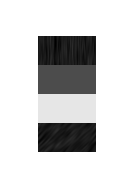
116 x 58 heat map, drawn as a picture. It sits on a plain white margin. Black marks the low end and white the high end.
The table splits into 4 rows of 1 panel. Panel 1,1: very low, streaked downward, faint in contrast. Panel 2,1: low, flat. Panel 3,1: very high, flat. Panel 4,1: very low, slanting up to the right, faint in contrast.
